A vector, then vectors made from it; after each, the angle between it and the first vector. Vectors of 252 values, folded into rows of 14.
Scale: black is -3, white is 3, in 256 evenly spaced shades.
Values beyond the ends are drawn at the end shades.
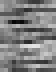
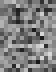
partly aligned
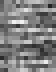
nearly opposite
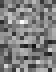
partly opposed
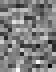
partly opposed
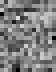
partly aligned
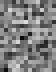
partly opposed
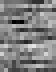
nearly parallel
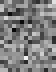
partly aligned
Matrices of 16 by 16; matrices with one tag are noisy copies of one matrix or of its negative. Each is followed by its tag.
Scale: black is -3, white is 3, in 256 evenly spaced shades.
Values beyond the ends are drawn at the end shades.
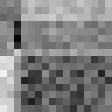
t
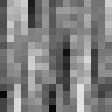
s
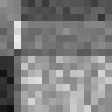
t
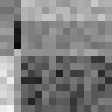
t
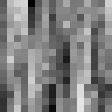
s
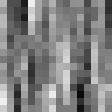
s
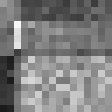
t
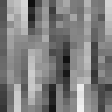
s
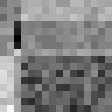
t
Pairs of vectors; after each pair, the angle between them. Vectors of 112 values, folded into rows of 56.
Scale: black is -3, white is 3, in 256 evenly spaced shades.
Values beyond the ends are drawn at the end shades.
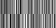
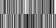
orthogonal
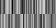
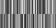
nearly opposite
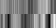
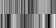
nearly parallel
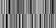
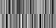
nearly parallel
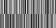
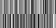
partly aligned
